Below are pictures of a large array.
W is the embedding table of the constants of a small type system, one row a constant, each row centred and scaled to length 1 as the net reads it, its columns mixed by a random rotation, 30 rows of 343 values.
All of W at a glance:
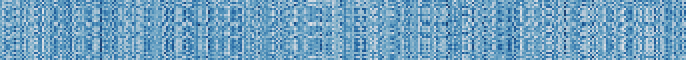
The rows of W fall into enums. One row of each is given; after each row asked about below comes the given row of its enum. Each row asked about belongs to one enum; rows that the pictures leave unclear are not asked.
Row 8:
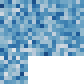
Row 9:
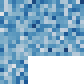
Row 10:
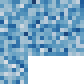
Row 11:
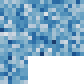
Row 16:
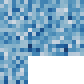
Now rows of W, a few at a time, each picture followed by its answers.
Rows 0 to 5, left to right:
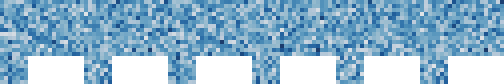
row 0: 11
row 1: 9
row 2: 11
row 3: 16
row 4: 8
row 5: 9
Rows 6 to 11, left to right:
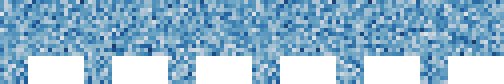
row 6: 9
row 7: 16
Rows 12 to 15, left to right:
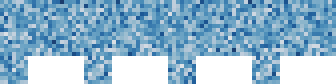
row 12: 11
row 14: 9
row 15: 8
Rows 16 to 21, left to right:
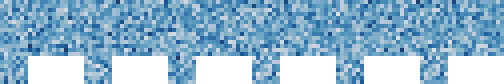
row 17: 10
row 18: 11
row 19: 8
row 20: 9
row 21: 8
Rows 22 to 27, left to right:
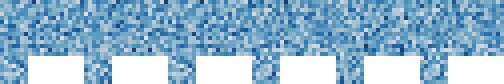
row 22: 10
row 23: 9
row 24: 10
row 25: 8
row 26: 16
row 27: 8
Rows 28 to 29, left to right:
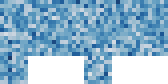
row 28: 11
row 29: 8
